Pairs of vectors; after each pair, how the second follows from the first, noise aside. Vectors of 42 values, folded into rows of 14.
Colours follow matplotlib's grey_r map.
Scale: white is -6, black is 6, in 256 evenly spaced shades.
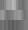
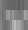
reversed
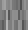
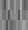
reversed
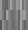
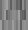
negated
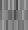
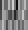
scaled up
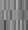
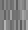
negated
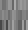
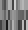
scaled up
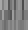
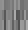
reversed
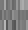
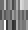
scaled up
